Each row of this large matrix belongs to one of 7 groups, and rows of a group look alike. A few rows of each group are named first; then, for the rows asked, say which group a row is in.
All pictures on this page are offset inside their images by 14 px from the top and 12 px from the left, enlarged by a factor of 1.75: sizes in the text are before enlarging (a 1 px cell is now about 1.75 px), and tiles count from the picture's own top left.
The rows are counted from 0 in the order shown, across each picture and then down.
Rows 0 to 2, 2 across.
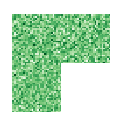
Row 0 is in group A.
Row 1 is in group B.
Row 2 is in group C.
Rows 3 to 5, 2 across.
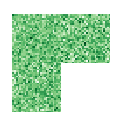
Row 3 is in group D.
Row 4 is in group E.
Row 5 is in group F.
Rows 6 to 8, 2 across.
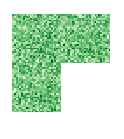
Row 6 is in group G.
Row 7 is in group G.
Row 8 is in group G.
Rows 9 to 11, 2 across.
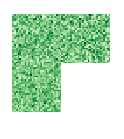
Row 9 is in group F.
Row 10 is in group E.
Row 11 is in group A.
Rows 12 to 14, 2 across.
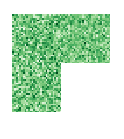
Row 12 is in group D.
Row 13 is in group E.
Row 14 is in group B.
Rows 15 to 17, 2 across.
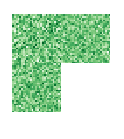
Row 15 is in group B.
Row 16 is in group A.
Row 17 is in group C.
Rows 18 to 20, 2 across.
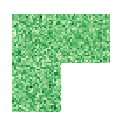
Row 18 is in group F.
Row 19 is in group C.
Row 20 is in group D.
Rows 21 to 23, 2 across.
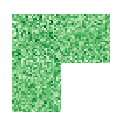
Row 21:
F
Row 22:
C
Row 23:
A
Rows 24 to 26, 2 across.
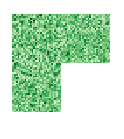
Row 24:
E
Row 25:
F
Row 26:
A
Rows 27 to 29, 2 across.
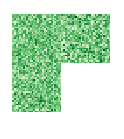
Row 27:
F
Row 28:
G
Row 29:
G
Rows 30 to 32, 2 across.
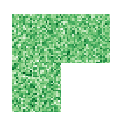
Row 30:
B
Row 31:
F
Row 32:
A
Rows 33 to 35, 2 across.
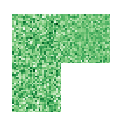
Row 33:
D
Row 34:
C
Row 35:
E
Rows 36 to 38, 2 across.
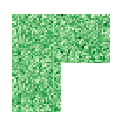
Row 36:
F
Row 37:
D
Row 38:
F
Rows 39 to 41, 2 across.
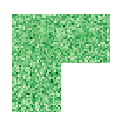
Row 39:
D
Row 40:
C
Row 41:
B
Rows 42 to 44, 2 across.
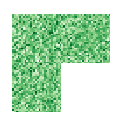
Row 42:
B
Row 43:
C
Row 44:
E
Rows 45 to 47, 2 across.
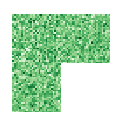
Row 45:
E
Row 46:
D
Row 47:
A
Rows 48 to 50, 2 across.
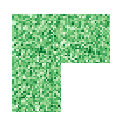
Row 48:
G
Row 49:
G
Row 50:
B
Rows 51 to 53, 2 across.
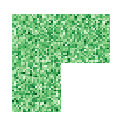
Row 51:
F
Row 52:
F
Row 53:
A
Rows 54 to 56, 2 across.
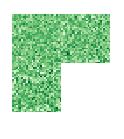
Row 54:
C
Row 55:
F
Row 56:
F
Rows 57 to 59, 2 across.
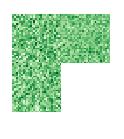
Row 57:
E
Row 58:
G
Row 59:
B
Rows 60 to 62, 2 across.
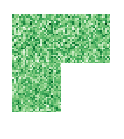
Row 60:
B
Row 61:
B
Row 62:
F
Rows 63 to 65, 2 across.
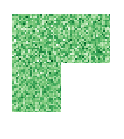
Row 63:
G
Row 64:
E
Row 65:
B
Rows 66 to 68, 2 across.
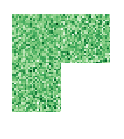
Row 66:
B
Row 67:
F
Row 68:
E
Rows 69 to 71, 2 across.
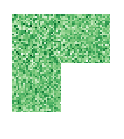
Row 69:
A
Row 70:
G
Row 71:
F
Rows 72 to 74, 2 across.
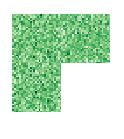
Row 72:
E
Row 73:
F
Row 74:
E
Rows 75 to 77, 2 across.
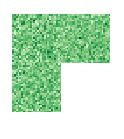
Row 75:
E
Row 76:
D
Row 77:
C
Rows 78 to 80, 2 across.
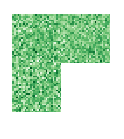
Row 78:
C
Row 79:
G
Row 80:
B
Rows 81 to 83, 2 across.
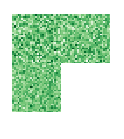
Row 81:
C
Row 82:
G
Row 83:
D
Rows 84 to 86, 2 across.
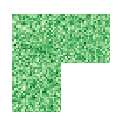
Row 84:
G
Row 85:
E
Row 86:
B
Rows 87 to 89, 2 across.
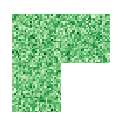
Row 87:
A
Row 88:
F
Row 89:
G
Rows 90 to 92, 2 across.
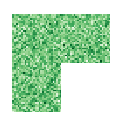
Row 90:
B
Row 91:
G
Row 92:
A
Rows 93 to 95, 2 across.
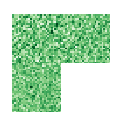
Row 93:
B
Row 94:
B
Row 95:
D
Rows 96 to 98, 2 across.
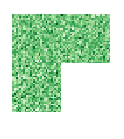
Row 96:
B
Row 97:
D
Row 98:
B
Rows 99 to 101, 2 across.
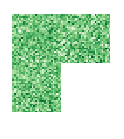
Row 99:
C
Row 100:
G
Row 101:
G
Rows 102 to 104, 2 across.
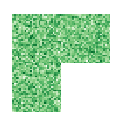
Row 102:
A
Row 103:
G
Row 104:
A
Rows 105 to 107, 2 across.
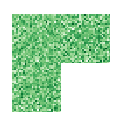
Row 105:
B
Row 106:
C
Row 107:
C
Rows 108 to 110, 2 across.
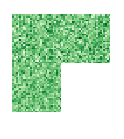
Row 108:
B
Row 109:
D
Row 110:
B
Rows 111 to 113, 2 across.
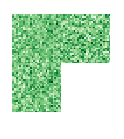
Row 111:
B
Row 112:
A
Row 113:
B
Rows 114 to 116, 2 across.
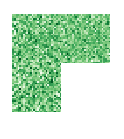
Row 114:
F
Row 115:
F
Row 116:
B
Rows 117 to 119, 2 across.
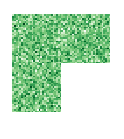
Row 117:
C
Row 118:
F
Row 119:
B
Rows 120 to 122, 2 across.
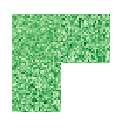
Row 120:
C
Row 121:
E
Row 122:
A
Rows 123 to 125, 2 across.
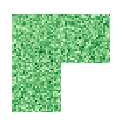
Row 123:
G
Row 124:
D
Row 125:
C
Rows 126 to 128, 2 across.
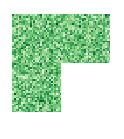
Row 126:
B
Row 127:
A
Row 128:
G
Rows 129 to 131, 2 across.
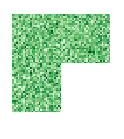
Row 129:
B
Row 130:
G
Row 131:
B
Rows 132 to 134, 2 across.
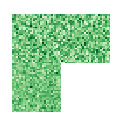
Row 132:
A
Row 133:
E
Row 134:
D
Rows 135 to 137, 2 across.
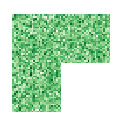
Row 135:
A
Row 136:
E
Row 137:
B
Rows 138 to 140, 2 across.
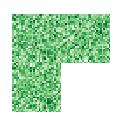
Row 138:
E
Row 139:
B
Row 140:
E
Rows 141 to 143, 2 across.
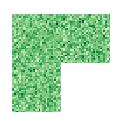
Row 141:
B
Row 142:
E
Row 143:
E
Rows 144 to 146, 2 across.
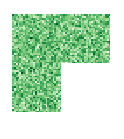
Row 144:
D
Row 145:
A
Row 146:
E
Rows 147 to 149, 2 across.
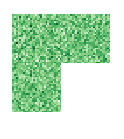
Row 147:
B
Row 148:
F
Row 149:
A
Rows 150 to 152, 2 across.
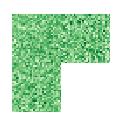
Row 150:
G
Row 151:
E
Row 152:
A
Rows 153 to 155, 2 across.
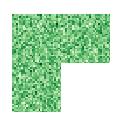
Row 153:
B
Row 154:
B
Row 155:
E
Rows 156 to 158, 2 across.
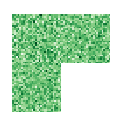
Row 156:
E
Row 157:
D
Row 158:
C
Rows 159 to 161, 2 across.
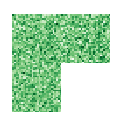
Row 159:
D
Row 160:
D
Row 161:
A
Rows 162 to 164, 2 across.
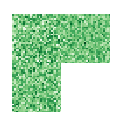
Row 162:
G
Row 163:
E
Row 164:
E
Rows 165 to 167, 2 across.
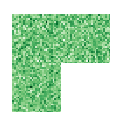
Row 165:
B
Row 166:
E
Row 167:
D
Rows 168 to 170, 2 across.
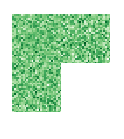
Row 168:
C
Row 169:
E
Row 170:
E
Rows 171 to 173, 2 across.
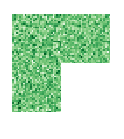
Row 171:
A
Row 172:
A
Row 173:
F
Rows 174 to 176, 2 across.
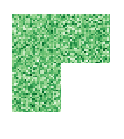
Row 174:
B
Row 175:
C
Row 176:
A
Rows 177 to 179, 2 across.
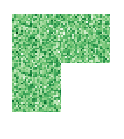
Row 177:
A
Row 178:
F
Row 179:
A
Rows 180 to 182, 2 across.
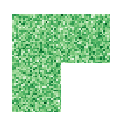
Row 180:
G
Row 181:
D
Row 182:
A
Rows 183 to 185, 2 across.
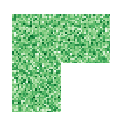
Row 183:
A
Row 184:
A
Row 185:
F
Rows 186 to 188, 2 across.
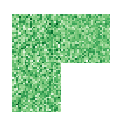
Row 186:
B
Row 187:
G
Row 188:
F
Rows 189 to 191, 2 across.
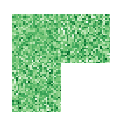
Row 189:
C
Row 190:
F
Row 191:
F
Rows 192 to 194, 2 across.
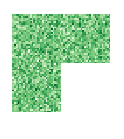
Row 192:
G
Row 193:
B
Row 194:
F
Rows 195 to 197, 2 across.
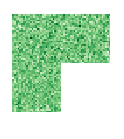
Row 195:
D
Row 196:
A
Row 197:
F
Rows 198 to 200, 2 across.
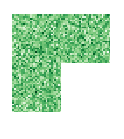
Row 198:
G
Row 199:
A
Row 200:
E
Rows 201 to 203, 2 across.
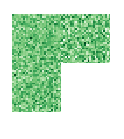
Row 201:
D
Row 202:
E
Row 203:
C
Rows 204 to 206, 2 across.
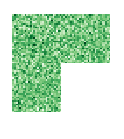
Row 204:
A
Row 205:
E
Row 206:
F
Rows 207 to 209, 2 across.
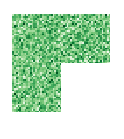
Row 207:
C
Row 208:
C
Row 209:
B
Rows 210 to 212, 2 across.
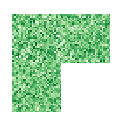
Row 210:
E
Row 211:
G
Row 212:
B
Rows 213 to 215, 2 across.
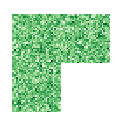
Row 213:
G
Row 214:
D
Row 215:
F
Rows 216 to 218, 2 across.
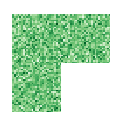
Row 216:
B
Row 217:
E
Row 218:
C
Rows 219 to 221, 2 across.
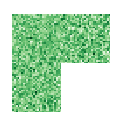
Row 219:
D
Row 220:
A
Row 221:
E
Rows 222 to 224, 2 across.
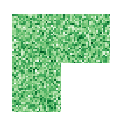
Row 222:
G
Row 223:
A
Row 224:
E
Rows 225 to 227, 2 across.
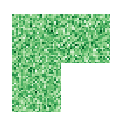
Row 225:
B
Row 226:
B
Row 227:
E
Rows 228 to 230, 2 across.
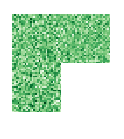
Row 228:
E
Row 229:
F
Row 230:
A
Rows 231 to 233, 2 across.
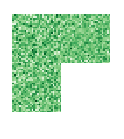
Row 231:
A
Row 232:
C
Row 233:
C
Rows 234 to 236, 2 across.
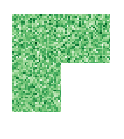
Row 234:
E
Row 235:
B
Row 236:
A
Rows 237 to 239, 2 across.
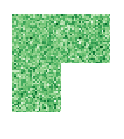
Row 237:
D
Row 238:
D
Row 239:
E
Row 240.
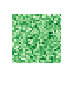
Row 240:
D
